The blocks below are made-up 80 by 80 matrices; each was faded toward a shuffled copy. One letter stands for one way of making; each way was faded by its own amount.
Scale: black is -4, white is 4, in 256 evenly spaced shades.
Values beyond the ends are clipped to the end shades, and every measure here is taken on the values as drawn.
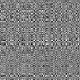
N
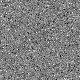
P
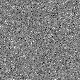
P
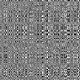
N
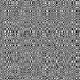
N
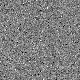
P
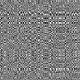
N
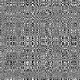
N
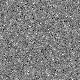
P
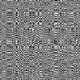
N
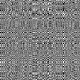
N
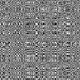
N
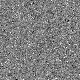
P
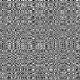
N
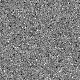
P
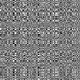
N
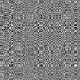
N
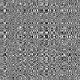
N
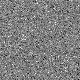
P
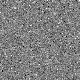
P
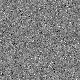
P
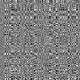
N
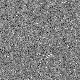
P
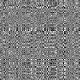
N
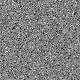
P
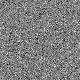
P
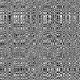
N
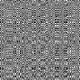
N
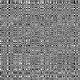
N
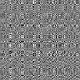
N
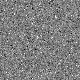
P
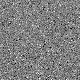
P
